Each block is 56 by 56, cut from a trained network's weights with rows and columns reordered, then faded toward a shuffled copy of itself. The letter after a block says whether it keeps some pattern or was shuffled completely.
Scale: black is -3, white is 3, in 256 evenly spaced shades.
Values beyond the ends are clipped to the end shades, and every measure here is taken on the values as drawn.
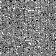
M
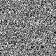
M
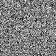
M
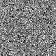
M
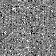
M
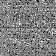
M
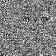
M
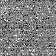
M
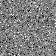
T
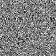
M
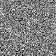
M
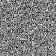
M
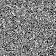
T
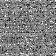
M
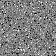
T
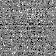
M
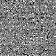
M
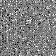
M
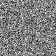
T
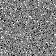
T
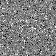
T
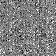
M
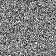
T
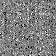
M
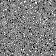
T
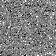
T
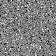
T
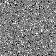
T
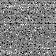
M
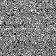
M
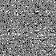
M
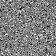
T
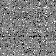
M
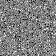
T
